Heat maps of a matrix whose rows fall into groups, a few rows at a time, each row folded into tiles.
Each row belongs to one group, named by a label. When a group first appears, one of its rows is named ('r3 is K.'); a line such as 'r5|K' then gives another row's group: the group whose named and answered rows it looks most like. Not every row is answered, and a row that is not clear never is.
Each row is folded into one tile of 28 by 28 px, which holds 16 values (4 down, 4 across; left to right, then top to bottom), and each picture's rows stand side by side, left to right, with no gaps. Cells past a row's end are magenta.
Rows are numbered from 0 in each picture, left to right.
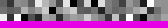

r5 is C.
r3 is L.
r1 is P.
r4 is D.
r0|D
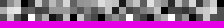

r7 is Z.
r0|Z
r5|P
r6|D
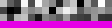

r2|Z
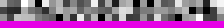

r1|L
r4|Z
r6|P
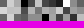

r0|Z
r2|C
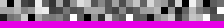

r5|P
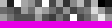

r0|L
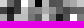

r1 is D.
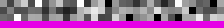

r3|Z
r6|P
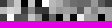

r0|Z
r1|L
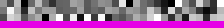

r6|C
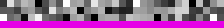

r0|D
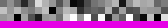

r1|P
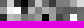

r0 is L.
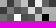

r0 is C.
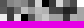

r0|D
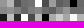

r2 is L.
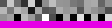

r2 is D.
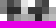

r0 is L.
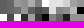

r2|P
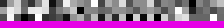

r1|Z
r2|P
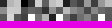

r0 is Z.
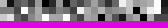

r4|P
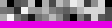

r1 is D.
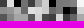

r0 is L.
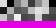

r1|Z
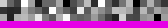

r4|Z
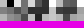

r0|L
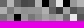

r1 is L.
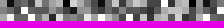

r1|D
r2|L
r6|Z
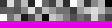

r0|D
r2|L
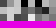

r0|Z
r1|L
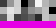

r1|P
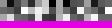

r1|Z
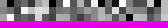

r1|Z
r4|C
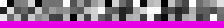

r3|Z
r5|Z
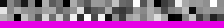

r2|D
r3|D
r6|P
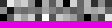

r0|C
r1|D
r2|L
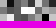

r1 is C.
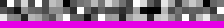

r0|D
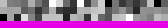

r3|Z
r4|L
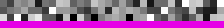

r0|D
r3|P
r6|L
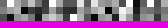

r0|P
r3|P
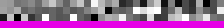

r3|P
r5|Z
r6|L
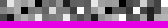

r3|P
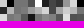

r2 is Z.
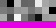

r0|D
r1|P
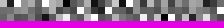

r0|L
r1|L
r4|L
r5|D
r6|D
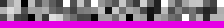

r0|Z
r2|D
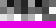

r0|L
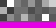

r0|C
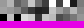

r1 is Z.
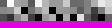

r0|P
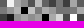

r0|P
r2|D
